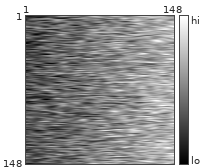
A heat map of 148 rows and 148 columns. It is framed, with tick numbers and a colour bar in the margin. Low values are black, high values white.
Grain: streaks across. Histogram: bell-shaped. Slope: up to the right. Average level on the scale: 50%.
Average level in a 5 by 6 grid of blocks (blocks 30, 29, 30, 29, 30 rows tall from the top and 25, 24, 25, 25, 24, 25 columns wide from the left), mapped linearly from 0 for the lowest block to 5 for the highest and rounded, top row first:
0 1 2 3 4 5 | 0 1 2 3 3 4 | 0 1 2 3 4 5 | 1 1 2 3 4 5 | 0 1 2 3 4 5
